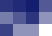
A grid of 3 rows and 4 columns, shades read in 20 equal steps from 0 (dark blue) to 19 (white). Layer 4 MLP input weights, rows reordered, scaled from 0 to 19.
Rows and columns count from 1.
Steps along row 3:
up same up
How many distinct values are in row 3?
3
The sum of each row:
8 25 42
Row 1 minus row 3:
-1 -9 -10 -14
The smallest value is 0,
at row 1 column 3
